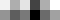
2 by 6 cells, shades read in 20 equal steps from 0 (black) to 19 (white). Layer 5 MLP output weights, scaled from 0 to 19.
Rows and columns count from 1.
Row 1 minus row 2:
7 6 8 5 5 7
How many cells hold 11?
1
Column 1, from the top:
18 11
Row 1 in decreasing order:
19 18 17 13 13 5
